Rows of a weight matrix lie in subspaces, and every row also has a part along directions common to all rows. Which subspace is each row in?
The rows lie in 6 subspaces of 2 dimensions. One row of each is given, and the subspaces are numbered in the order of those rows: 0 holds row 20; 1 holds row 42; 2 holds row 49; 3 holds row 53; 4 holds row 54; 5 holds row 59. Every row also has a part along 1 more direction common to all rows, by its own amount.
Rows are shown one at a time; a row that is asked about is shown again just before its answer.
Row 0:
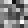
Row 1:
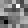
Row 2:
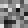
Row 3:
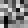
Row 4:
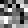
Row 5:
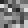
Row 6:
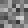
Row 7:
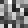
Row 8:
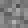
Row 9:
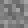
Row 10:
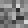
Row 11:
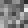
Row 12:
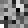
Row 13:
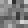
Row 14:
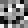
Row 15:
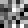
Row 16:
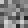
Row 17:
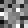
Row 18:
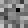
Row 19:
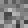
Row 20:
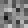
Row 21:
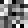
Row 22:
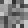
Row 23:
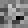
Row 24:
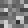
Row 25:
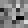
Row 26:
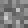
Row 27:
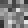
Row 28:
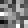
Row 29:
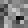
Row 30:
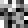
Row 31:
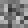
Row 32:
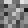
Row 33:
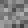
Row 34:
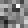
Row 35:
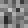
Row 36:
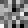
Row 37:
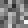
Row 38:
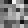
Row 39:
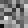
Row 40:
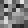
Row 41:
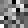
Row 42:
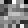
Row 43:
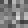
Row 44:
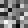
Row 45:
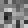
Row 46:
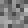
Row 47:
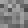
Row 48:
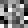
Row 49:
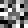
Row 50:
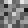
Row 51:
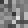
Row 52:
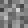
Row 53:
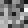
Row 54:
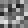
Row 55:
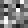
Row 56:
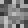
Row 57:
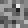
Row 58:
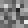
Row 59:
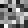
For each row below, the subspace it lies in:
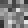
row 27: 2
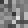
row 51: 1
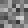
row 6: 0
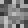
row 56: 1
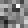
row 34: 5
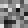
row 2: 2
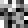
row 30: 2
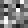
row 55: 3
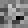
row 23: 4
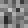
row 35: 0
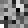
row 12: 5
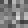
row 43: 1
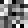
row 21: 1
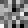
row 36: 3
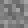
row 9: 1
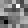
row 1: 5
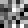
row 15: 3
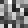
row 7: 3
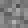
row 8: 0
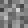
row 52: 2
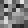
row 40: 3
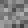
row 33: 3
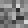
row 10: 4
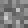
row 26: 0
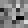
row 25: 4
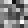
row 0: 1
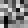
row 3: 0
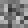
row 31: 4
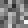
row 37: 2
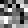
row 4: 5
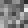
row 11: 3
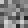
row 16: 1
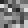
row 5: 5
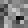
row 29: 4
